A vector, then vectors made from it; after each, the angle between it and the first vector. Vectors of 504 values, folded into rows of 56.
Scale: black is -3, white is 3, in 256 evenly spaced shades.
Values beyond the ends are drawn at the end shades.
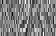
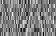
nearly opposite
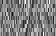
nearly parallel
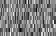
partly opposed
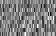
partly opposed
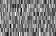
orthogonal
